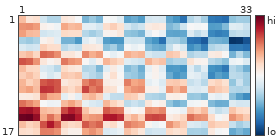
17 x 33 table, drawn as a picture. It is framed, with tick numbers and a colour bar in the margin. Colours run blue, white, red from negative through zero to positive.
The ninth with the highest average is the bottom left. The top right is the ninth with the lowest average. On average the colour sits 50% of the way up the scale. The field climbs toward the bottom left. Stripes running across repeat 4 times from top to bottom. The values follow a bell shape.
